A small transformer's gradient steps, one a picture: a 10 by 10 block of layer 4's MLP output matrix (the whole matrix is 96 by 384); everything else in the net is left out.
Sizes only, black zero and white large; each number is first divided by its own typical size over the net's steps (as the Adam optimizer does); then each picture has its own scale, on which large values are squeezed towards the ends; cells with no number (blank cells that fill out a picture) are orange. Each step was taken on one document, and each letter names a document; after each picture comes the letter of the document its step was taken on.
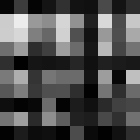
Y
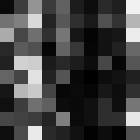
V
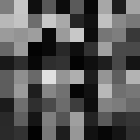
Y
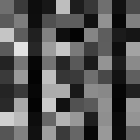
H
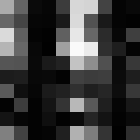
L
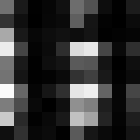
L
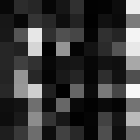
V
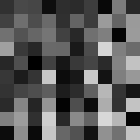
H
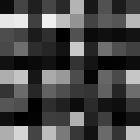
Y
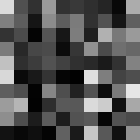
H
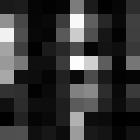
L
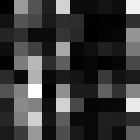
V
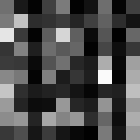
Y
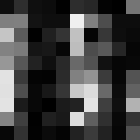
L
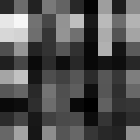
Y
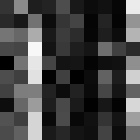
V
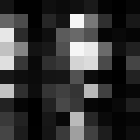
L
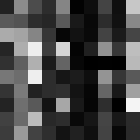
V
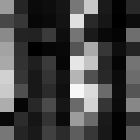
L
